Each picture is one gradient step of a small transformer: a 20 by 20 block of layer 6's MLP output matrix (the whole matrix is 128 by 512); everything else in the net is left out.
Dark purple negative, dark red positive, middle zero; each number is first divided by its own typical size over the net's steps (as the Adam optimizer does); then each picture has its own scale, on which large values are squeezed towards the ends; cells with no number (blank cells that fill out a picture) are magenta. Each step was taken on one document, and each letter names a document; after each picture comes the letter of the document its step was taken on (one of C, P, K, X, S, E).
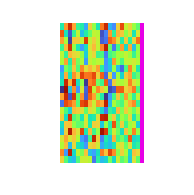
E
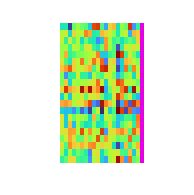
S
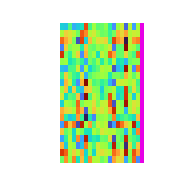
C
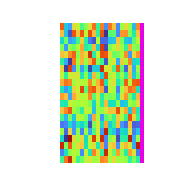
E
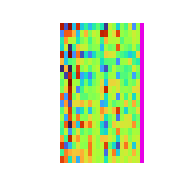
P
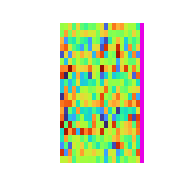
S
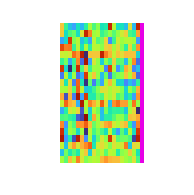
C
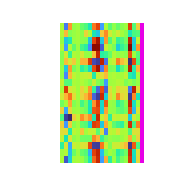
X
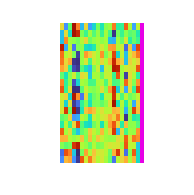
C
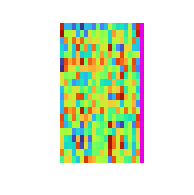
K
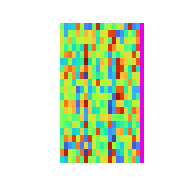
K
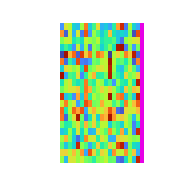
K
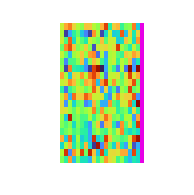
S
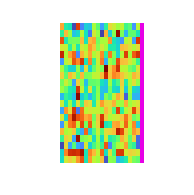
P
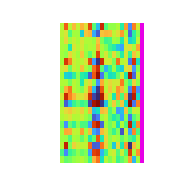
X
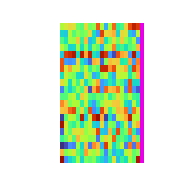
E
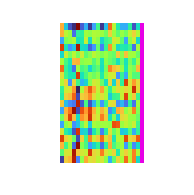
C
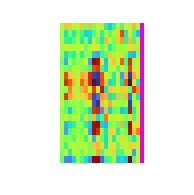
X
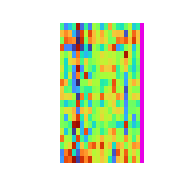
C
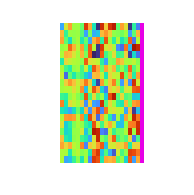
X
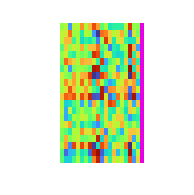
X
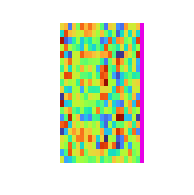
E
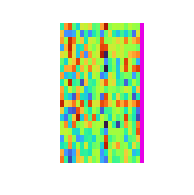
P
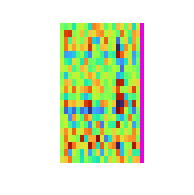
S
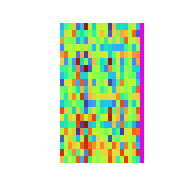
K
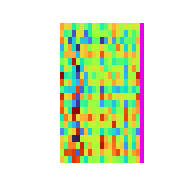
C
